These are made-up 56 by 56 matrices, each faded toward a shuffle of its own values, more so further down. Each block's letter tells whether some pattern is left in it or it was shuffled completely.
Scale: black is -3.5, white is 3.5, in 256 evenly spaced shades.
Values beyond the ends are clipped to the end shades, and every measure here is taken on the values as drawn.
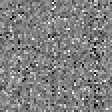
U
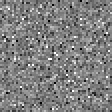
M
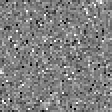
M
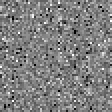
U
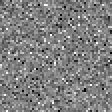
M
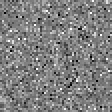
M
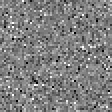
M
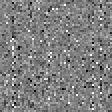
U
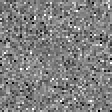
M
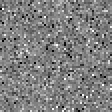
M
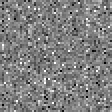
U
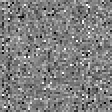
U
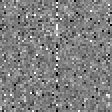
U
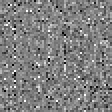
U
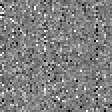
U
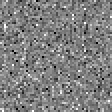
M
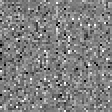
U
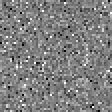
M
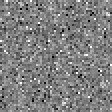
M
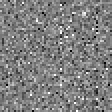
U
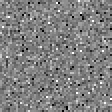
M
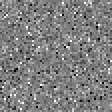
M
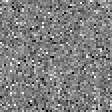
M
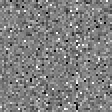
U
